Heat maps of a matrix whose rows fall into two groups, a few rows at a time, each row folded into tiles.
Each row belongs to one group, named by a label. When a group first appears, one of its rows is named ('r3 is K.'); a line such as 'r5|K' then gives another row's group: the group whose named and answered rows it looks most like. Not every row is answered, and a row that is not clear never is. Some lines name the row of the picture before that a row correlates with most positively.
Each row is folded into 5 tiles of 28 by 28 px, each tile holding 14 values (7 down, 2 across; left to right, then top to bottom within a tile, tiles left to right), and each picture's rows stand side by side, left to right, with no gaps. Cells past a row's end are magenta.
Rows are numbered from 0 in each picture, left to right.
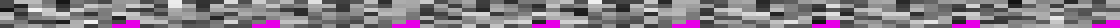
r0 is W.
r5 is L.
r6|L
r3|L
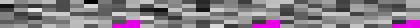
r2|L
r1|L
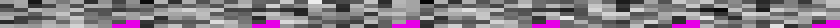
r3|W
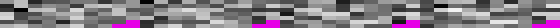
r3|W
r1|W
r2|L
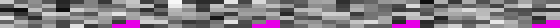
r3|W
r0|L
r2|L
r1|L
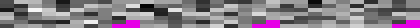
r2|W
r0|W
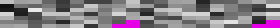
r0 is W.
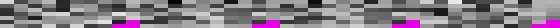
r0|L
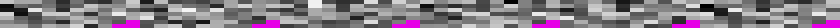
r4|L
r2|L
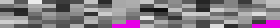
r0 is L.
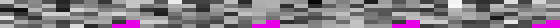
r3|L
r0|L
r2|W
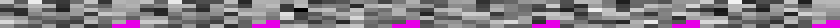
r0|L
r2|W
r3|L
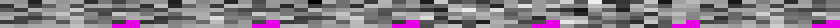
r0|W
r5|W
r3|W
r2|W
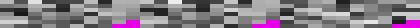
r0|L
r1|L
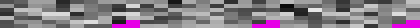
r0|L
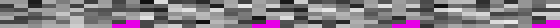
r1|W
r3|W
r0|W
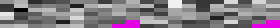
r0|W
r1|L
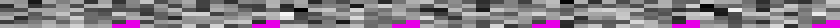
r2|W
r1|L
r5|W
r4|W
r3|L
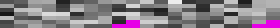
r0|L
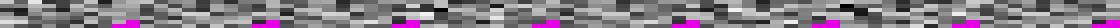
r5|W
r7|L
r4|L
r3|W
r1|L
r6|W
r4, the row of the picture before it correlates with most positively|0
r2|L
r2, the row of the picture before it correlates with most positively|0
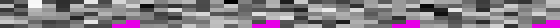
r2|W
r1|W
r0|L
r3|W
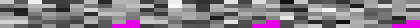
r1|L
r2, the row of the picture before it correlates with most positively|2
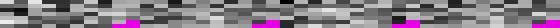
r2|W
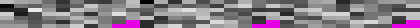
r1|W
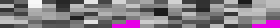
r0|L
